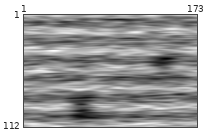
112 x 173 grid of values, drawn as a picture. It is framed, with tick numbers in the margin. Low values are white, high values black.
There is no overall slope. Stripes running across repeat 6 times from top to bottom. Two bumps rise from the field. The values follow a bell shape.
